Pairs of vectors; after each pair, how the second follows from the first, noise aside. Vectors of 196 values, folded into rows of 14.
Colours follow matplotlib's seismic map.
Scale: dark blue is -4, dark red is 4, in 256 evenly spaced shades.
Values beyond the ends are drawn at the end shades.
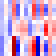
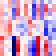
negated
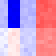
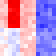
negated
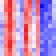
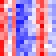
wrapped around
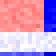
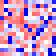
shuffled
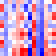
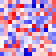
shuffled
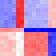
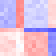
shrunk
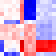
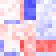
shrunk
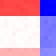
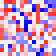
shuffled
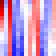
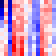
negated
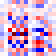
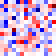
shuffled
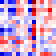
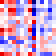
negated
